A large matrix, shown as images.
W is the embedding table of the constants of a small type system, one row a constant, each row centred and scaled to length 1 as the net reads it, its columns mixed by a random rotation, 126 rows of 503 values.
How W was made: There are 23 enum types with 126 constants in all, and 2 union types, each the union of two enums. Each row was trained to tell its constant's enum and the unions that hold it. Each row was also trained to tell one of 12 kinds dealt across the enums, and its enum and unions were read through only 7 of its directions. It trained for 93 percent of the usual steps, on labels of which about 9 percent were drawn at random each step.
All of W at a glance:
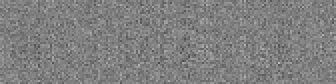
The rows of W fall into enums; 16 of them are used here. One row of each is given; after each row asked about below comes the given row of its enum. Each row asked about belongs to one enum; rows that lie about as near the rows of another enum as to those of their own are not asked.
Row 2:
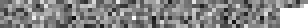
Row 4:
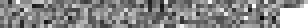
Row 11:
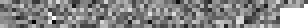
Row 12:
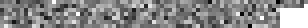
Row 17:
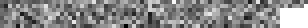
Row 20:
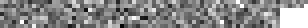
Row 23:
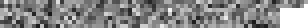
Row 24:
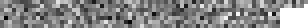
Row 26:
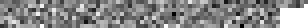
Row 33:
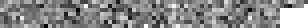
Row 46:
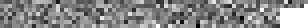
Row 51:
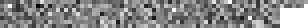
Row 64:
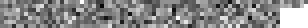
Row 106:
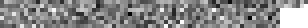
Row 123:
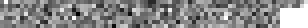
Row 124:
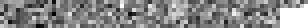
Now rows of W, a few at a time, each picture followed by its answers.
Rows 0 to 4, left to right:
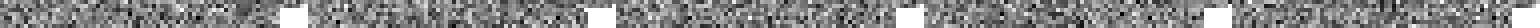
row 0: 33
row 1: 106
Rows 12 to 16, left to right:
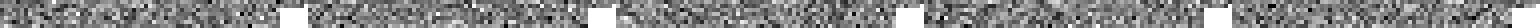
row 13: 46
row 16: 33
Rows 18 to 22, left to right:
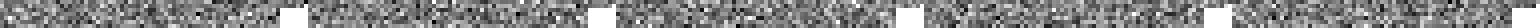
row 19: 51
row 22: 26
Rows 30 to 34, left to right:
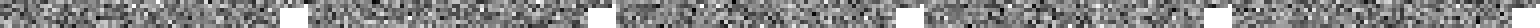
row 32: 33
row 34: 2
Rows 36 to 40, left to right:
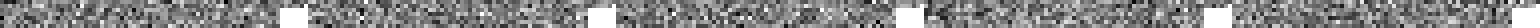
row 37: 124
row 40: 106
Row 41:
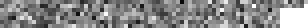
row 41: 23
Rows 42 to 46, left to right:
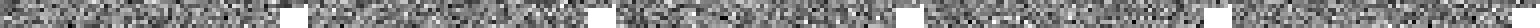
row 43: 4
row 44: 12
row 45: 11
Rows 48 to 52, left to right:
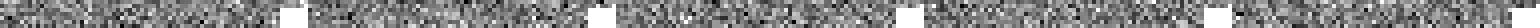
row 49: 24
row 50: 64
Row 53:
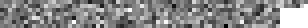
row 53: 11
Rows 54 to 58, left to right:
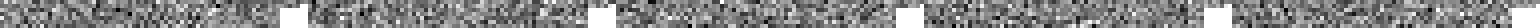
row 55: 12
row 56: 17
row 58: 124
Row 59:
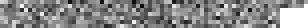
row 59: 4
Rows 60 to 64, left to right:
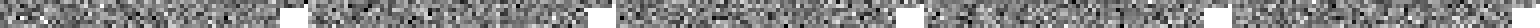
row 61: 23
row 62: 11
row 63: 23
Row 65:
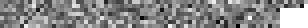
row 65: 46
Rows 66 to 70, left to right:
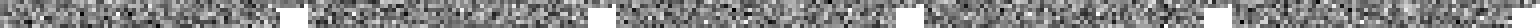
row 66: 17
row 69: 33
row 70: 33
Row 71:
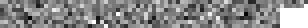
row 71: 17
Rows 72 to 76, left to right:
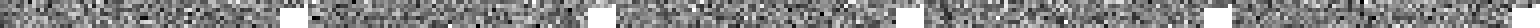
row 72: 46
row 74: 64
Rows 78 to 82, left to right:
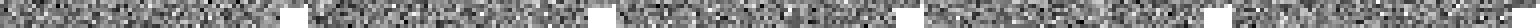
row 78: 17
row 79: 124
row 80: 51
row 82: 51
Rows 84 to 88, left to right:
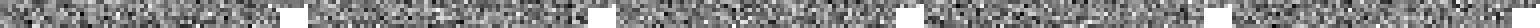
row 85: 106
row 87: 124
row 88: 24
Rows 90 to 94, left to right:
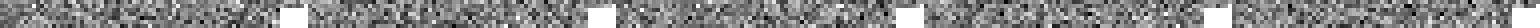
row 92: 2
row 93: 123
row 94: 26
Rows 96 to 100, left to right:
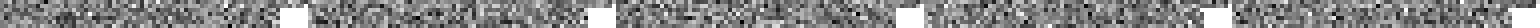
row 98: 51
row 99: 4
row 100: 51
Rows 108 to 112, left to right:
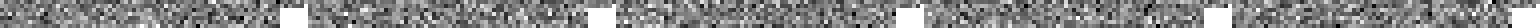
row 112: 4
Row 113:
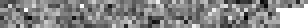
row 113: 2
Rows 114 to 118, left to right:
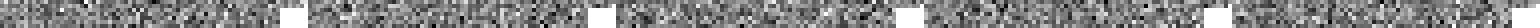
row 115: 2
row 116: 17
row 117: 23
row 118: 124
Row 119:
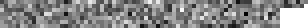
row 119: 2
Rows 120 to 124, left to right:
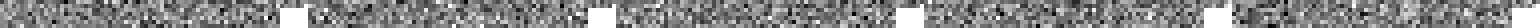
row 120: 106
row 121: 24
